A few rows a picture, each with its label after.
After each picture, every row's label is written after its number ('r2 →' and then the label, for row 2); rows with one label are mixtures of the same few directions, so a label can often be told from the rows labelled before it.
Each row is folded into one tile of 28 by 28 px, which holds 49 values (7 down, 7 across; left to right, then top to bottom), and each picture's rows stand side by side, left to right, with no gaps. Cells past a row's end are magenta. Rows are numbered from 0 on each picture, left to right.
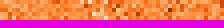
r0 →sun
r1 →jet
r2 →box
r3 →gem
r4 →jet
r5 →jet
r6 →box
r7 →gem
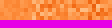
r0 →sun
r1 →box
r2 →jet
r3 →box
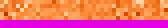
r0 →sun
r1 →box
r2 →gem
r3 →box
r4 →jet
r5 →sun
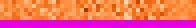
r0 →jet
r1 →jet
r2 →sun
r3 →box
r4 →jet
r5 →box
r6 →jet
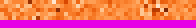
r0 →sun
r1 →box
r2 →box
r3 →gem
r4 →jet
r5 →jet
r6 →sun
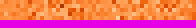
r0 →sun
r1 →sun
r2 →jet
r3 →box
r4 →box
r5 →sun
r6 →jet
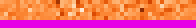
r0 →sun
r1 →box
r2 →sun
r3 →gem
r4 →box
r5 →box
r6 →box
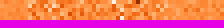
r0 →gem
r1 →sun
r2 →jet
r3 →box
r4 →box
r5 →sun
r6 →gem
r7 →jet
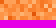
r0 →box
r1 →sun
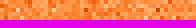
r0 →gem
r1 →sun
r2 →gem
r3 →box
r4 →sun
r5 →gem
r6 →box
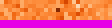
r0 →sun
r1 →gem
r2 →box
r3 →jet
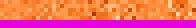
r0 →jet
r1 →gem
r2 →jet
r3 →gem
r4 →gem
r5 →gem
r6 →sun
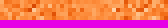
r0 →sun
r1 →jet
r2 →jet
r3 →gem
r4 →jet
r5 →jet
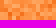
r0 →sun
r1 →box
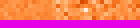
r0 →sun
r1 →gem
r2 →box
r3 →box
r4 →sun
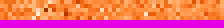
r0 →box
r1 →gem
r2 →gem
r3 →gem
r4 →jet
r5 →sun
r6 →box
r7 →gem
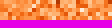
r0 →sun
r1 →jet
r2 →sun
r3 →jet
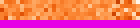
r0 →box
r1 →gem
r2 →gem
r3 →jet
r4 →jet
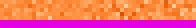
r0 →jet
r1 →gem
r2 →sun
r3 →sun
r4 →sun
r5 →gem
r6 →jet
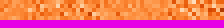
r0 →jet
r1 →box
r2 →sun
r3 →sun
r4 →sun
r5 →sun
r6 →jet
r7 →jet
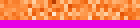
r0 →jet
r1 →jet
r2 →box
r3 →box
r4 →sun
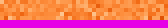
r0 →box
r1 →box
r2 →sun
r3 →sun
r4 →jet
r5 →gem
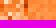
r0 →gem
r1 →sun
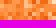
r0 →gem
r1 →jet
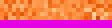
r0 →box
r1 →sun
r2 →sun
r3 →sun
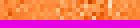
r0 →gem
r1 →box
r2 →jet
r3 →gem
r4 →sun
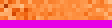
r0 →jet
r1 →box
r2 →sun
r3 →jet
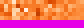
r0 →jet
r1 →gem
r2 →box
